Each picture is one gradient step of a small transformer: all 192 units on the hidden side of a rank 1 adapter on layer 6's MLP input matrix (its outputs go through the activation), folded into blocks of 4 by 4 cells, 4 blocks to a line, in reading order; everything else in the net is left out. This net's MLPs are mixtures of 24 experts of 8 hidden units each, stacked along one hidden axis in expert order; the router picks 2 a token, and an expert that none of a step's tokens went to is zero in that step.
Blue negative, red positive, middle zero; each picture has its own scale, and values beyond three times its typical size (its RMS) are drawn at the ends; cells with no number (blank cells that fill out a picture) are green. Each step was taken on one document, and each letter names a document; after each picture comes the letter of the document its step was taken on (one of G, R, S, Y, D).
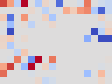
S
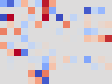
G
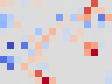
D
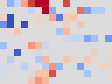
G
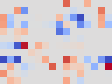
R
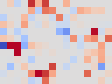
G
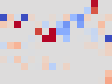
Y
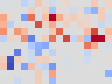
D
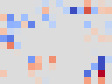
S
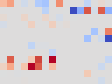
S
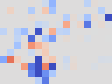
R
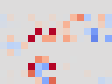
Y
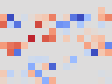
Y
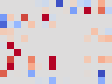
S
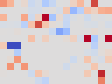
D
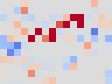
Y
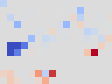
D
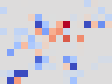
R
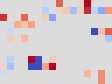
S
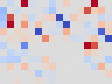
D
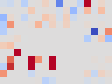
S
